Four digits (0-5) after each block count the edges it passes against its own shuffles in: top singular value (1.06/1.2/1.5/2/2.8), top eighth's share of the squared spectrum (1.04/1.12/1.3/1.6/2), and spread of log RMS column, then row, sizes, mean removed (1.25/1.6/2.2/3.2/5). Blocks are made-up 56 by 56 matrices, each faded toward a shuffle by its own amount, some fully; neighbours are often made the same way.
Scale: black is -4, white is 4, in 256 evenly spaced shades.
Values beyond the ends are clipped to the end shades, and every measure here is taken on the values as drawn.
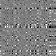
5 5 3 3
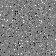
0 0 0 0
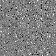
3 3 1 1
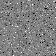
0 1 0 0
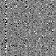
4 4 2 1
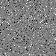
0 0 0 0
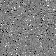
2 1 0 0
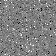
2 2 0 0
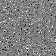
0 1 0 0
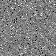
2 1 0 0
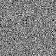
3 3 1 1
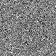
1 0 0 0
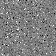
2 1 0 0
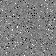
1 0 0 0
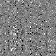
3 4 2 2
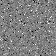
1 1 0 0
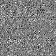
2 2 0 1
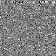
3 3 1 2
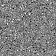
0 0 0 0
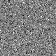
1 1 0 0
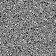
0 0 0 0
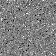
0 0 0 0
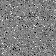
0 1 0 1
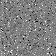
0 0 0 0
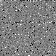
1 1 0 1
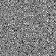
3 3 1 1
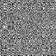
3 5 2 2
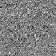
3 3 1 1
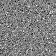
1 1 0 0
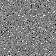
2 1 0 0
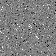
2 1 0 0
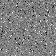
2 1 0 0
